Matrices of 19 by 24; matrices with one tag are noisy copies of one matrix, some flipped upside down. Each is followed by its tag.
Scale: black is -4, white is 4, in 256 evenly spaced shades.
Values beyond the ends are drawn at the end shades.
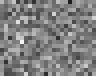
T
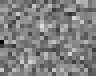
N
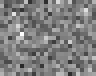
T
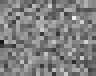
N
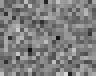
T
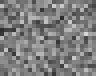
N
